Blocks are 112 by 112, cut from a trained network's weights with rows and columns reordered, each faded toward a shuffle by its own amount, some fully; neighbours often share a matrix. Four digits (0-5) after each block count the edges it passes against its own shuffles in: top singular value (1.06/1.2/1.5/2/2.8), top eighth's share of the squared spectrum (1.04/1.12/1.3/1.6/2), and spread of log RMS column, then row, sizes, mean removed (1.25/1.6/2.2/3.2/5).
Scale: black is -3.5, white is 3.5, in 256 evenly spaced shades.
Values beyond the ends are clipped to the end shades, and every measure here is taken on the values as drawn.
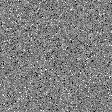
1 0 0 0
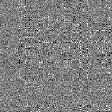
4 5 3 3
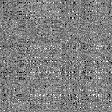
4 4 1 3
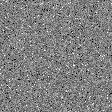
0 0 0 0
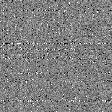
3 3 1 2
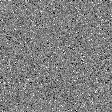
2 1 0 0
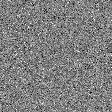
2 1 0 0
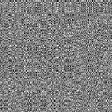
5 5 3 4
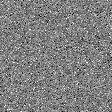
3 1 0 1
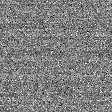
2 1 0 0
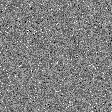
0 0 0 0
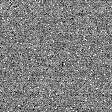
2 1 0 0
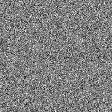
3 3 1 0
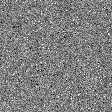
0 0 0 0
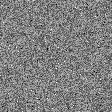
1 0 0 0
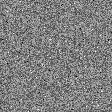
2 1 0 0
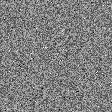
0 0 0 0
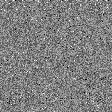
2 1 0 1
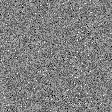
1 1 0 0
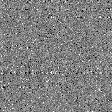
3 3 0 2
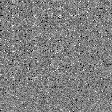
3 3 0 2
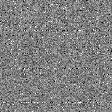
3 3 0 2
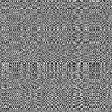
5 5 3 4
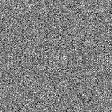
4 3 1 1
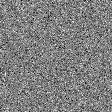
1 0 0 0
